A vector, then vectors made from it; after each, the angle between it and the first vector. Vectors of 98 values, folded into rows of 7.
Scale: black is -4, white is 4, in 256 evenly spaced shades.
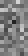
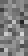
partly opposed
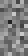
partly opposed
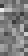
partly aligned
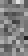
partly aligned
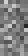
partly opposed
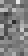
nearly parallel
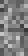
partly opposed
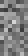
nearly opposite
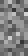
partly opposed
